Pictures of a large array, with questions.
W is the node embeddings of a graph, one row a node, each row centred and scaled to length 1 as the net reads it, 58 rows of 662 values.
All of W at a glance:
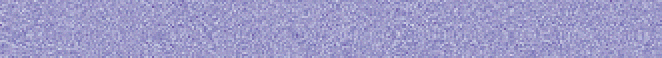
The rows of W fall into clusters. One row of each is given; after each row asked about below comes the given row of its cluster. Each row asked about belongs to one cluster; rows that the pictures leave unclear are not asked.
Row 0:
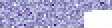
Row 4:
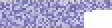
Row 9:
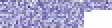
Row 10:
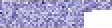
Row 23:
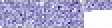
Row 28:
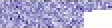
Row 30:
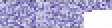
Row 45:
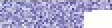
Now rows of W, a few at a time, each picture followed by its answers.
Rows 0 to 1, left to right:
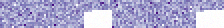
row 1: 23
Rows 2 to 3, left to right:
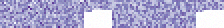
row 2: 9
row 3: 28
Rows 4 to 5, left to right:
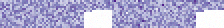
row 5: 10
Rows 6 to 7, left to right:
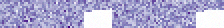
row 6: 30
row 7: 4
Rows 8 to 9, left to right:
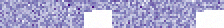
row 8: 10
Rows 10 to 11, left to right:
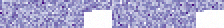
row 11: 28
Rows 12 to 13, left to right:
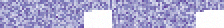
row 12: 0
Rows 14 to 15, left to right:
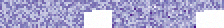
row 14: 10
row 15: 0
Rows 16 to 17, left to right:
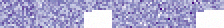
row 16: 30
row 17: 9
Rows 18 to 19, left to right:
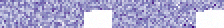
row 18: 9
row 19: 4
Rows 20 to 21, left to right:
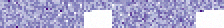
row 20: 28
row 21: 30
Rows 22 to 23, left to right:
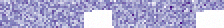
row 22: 4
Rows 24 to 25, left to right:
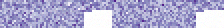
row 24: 10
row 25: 10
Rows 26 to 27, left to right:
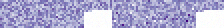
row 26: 0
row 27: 28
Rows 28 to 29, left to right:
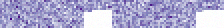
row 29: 9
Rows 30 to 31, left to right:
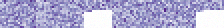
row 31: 0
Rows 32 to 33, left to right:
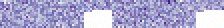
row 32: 4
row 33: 30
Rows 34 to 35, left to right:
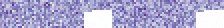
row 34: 23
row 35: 30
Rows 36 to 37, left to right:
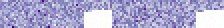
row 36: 0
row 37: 30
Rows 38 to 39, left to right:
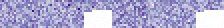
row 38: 10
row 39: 30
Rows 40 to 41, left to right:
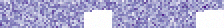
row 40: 4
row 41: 4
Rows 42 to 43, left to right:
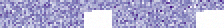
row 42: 23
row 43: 23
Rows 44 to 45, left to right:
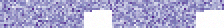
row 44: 45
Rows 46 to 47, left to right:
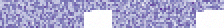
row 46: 28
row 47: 9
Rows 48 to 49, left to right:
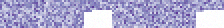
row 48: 10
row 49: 23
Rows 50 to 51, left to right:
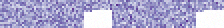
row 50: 45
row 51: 28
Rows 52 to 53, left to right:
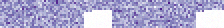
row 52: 30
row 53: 45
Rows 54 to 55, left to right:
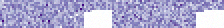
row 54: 28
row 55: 10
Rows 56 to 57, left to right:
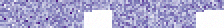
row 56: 45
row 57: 4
